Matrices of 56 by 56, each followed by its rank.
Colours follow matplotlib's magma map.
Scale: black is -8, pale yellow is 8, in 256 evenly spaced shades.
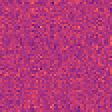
ten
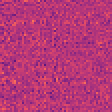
ten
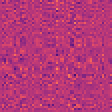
five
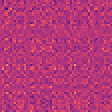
five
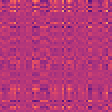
two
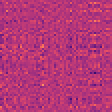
five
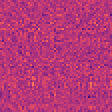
ten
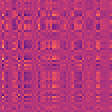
two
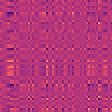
two
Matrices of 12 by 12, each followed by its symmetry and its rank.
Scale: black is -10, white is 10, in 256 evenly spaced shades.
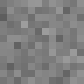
neither, full rank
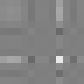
symmetric, rank one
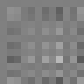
symmetric, rank one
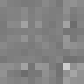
symmetric, rank two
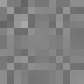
symmetric, rank two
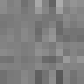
neither, rank two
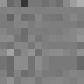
neither, rank two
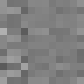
neither, rank two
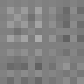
symmetric, rank two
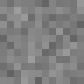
neither, full rank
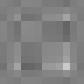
symmetric, rank one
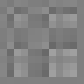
symmetric, rank one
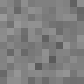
neither, full rank
